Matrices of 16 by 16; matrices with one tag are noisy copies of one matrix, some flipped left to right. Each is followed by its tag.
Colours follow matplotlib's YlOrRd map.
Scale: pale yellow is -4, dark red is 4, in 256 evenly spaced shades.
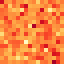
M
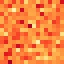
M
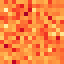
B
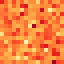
M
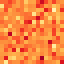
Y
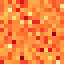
Y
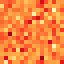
Y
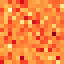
Y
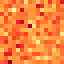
M
